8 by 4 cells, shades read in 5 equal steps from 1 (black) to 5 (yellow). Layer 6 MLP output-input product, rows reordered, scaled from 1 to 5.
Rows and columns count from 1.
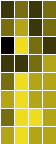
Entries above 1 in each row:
4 4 3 4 4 4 4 4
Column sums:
22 34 27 28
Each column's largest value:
4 5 5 4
